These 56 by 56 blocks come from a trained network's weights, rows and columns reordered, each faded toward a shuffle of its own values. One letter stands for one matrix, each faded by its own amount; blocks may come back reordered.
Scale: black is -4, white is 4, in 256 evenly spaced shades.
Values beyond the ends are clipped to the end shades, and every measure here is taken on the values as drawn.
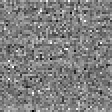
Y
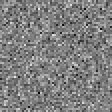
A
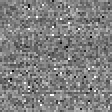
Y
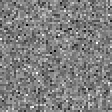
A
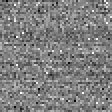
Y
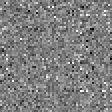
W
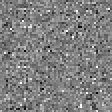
W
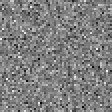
A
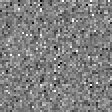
W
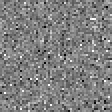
W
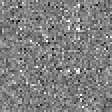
W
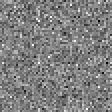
A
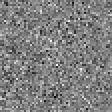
A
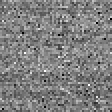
Y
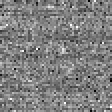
Y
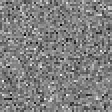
A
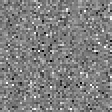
W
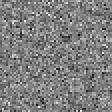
A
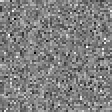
A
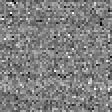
Y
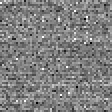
Y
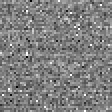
Y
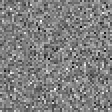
A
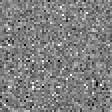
W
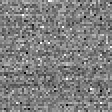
Y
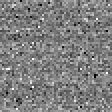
Y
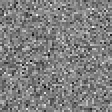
A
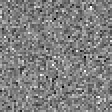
A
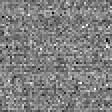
Y
